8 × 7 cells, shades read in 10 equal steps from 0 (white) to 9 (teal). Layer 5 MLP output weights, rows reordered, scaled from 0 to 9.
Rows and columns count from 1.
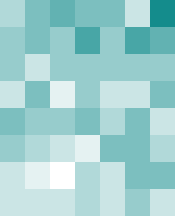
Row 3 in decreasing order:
4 4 4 4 4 4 2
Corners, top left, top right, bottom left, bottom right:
3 9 2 2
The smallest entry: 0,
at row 7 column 3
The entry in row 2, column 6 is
7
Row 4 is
2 5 1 4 2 2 5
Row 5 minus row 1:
2 -1 -2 0 -2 3 -7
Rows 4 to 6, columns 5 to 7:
2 2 5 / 3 5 2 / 5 5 3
